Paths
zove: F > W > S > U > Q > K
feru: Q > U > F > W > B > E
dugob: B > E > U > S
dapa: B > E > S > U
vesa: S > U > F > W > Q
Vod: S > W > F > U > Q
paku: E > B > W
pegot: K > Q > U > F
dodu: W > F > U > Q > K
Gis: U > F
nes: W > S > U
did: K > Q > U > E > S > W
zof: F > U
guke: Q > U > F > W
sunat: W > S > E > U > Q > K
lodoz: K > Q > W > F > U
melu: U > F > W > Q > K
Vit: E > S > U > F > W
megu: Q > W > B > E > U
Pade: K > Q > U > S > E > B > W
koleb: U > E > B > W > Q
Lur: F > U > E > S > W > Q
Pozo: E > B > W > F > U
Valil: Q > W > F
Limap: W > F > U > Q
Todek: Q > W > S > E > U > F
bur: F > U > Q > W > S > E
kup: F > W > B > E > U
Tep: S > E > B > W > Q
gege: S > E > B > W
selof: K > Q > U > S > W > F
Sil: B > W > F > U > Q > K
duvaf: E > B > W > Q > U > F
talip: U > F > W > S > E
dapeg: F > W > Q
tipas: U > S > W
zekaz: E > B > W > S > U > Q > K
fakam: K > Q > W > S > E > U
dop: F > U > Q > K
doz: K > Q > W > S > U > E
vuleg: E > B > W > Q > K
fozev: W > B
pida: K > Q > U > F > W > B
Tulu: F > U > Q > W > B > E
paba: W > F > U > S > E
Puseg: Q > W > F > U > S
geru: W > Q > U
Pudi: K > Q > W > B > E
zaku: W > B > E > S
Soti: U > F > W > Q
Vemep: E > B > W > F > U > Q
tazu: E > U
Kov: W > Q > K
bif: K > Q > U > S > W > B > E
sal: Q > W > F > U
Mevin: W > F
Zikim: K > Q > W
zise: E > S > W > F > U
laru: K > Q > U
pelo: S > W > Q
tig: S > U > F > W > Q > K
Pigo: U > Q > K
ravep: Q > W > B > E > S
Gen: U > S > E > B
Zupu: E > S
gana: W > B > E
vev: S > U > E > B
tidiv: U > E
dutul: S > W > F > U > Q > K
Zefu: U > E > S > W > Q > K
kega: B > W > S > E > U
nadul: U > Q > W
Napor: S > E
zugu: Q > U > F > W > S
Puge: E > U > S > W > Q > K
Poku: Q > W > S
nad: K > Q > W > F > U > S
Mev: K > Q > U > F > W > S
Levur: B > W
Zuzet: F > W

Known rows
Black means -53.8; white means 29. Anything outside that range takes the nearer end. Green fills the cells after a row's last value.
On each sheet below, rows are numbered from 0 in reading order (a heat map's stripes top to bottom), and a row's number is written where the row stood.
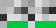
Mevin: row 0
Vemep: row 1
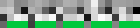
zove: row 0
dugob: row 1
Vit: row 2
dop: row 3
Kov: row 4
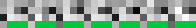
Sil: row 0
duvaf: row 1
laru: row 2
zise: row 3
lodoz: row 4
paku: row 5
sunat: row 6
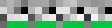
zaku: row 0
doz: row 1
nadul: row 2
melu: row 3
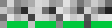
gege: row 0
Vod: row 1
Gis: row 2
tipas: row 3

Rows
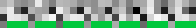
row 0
Mev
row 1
vev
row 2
Zuzet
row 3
vesa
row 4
vuleg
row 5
Pigo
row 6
dutul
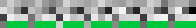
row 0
guke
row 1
nes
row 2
Pozo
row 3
geru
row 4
Todek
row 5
Zupu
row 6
Zefu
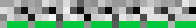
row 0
pelo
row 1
Puseg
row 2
did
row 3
nad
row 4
Puge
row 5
zugu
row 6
Valil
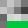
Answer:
Napor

